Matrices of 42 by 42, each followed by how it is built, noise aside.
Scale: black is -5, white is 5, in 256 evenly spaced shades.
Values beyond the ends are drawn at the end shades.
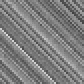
Toeplitz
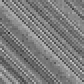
Toeplitz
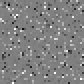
sparse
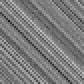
Toeplitz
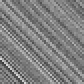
Toeplitz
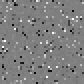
sparse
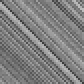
Toeplitz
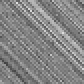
Toeplitz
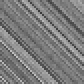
Toeplitz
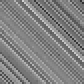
Toeplitz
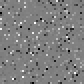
sparse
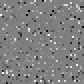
sparse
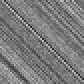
Toeplitz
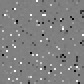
sparse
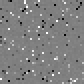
sparse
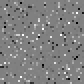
sparse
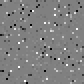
sparse
